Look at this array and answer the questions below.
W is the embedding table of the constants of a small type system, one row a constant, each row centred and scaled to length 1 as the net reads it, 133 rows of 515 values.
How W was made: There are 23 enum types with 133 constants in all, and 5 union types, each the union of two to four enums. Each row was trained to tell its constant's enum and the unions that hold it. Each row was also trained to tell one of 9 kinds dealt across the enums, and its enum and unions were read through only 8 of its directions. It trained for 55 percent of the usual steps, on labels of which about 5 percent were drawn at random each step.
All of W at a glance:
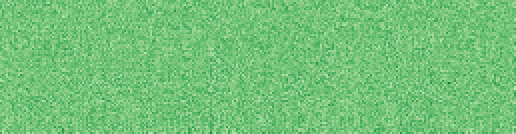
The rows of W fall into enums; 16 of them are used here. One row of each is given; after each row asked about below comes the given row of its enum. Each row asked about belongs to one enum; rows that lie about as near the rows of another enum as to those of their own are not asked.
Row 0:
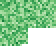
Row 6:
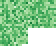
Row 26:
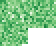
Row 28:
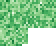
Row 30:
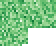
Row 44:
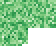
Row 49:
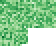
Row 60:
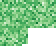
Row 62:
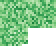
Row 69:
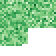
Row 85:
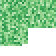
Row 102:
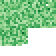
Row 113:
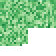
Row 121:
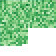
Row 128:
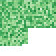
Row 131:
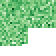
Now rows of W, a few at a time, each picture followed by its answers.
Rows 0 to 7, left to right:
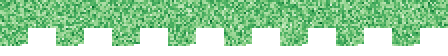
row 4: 102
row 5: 49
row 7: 6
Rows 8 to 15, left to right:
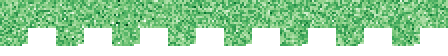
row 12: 28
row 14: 69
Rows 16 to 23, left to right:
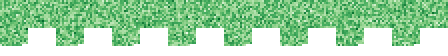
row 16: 28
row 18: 0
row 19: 6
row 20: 30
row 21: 0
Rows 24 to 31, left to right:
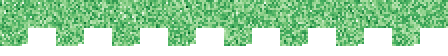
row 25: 113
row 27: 26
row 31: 85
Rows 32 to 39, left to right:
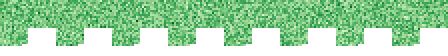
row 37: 30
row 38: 113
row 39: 26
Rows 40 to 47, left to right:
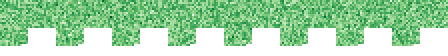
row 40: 49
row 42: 85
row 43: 49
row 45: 102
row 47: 6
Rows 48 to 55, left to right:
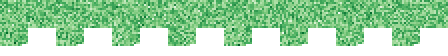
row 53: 113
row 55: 49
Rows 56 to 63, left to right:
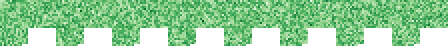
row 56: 85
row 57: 69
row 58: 26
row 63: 44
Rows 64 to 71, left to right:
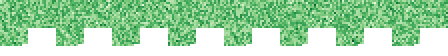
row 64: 85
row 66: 102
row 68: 85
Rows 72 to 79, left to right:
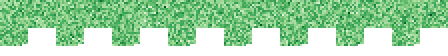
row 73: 6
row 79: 121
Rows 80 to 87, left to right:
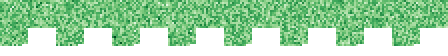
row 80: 44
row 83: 102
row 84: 28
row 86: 0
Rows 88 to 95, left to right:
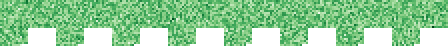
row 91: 113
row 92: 26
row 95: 85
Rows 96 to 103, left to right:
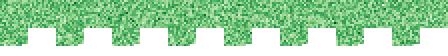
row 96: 121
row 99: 69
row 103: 102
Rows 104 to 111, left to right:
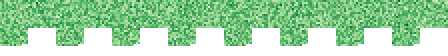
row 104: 6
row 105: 44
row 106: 0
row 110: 0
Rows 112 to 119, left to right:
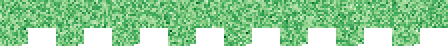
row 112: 102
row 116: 121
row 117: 26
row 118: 26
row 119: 113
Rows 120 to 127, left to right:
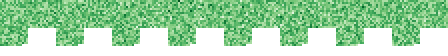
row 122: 121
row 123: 62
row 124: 69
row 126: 62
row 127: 62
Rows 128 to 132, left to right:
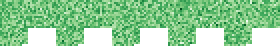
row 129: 0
